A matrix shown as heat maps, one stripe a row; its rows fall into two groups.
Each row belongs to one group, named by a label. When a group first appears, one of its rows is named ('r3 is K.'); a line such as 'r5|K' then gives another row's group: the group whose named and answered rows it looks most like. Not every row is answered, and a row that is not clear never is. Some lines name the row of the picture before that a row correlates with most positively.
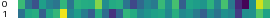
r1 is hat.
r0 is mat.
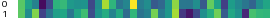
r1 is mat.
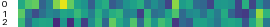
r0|hat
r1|mat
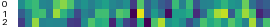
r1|hat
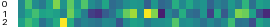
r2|hat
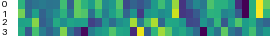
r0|mat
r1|mat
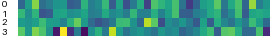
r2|mat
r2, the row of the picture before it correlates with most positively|2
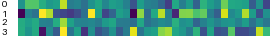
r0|hat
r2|hat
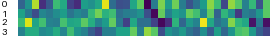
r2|hat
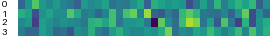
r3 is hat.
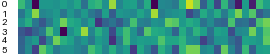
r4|hat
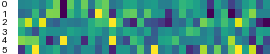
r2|hat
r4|hat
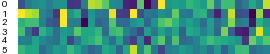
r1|hat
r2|hat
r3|mat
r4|mat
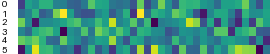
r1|hat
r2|mat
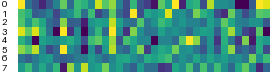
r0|mat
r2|hat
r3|hat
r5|hat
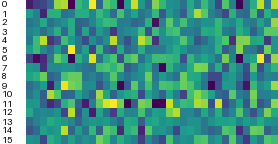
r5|hat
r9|hat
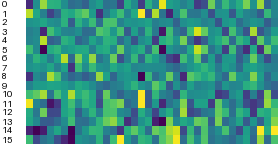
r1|mat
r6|hat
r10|hat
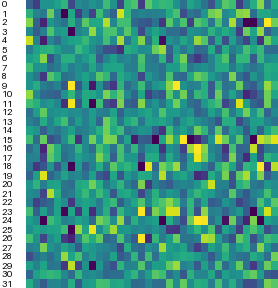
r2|mat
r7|mat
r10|mat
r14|mat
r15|mat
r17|mat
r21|mat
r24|mat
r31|mat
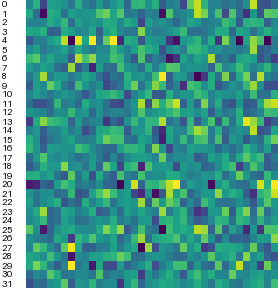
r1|mat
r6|hat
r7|hat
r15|mat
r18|hat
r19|hat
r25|mat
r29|hat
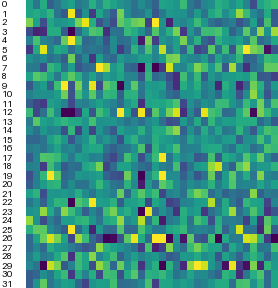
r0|mat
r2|mat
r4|hat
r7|mat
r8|hat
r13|hat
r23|hat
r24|mat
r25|hat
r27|mat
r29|mat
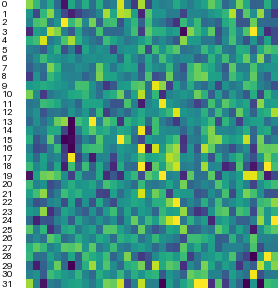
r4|hat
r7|mat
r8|mat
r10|mat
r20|mat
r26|mat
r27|hat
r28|mat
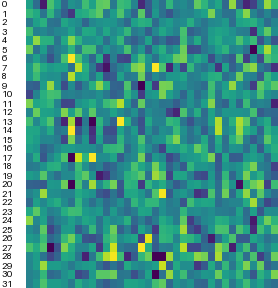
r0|mat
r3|mat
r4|hat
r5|mat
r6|hat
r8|hat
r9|mat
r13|hat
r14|hat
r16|mat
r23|hat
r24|mat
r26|hat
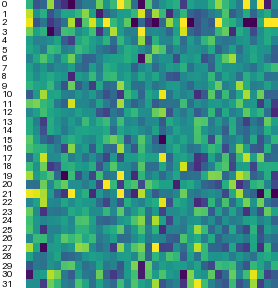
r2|mat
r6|hat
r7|mat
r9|hat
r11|hat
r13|mat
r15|mat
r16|hat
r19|hat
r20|hat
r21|hat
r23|mat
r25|mat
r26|hat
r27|mat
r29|hat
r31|mat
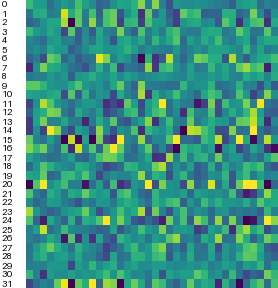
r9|hat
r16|hat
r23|mat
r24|mat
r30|mat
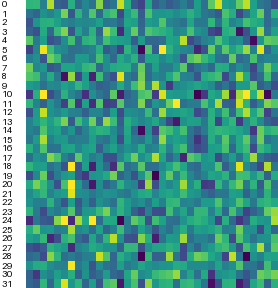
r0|hat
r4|mat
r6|mat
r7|mat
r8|hat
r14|mat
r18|hat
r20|hat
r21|hat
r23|mat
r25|hat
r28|mat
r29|hat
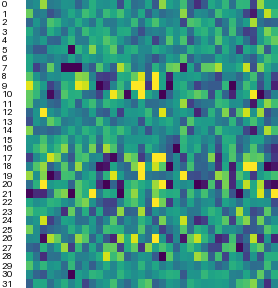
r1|mat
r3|mat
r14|mat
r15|hat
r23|hat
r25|mat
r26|mat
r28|mat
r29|hat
